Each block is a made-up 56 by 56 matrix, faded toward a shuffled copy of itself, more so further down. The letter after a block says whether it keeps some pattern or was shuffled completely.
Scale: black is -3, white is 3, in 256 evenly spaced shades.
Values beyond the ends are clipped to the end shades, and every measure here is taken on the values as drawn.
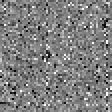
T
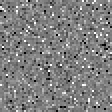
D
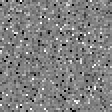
D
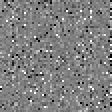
T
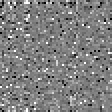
T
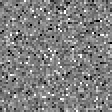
D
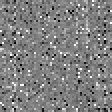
T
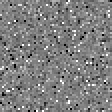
D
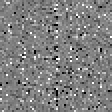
T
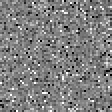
D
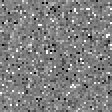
D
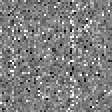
T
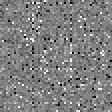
T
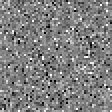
D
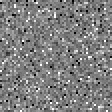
D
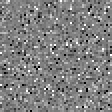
D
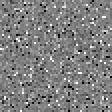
D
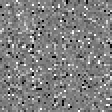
T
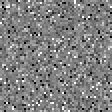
D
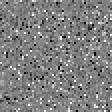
D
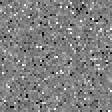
D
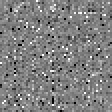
T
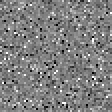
D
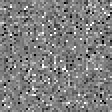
T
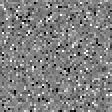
D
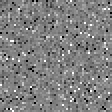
D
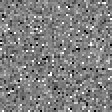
D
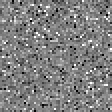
D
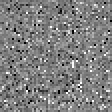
T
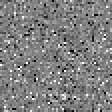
T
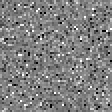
D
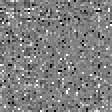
T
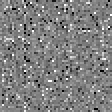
T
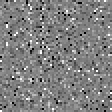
T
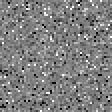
D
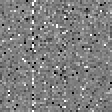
T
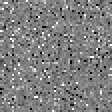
T
